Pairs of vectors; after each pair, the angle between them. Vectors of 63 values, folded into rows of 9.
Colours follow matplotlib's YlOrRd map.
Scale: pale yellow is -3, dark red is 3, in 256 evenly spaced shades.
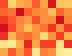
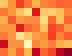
partly opposed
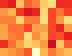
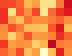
partly aligned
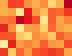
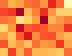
nearly opposite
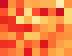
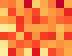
partly opposed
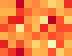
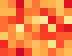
nearly parallel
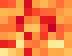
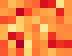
partly opposed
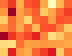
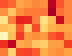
partly opposed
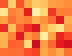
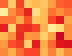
nearly parallel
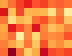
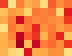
partly opposed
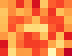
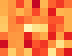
nearly parallel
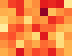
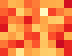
nearly opposite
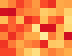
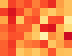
nearly parallel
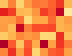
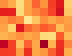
nearly parallel
